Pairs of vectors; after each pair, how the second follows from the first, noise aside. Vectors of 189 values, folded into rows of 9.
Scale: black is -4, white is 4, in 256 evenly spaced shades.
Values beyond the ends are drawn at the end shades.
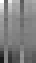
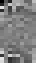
sign-scrambled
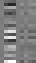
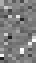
shuffled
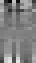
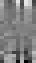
reversed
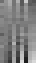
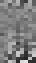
sign-scrambled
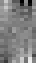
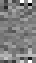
sign-scrambled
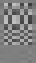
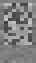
sign-scrambled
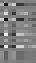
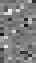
shuffled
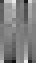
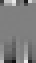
partly zeroed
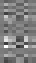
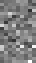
shuffled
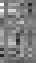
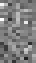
shuffled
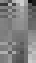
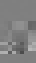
partly zeroed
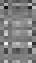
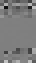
partly zeroed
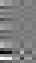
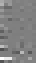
partly zeroed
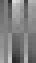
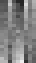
reversed
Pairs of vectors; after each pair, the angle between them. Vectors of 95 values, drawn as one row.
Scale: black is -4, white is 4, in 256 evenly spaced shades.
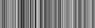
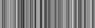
nearly parallel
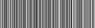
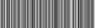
orthogonal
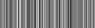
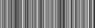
orthogonal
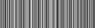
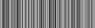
partly opposed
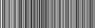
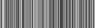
partly opposed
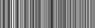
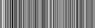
partly opposed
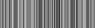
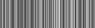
nearly opposite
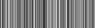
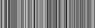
nearly opposite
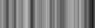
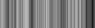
nearly parallel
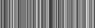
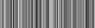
nearly opposite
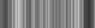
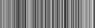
partly opposed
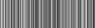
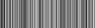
nearly opposite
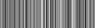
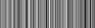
partly aligned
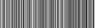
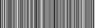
orthogonal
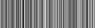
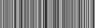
partly opposed
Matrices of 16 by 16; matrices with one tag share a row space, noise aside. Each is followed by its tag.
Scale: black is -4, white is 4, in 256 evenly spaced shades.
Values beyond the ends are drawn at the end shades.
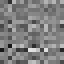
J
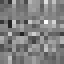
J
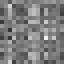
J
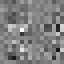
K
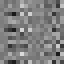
K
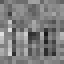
J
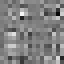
K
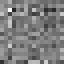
J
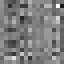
K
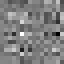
K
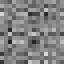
J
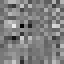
K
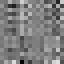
K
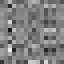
J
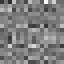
J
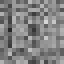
J
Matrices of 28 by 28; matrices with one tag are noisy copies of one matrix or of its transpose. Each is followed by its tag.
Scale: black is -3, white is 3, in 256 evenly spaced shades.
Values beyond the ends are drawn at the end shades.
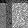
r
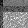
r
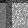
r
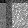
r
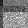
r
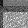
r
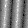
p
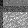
r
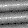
p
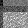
r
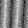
p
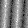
p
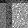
r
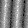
p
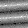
p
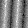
p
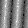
p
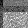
r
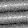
p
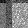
r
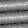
p
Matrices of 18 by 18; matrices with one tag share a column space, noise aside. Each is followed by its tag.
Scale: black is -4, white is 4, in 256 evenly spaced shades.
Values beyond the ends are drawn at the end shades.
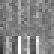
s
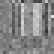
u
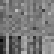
s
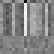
u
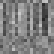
u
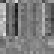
u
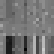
s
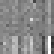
s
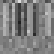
u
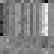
u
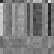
u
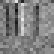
u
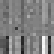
s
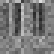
u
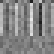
u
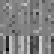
s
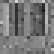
u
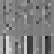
s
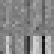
s
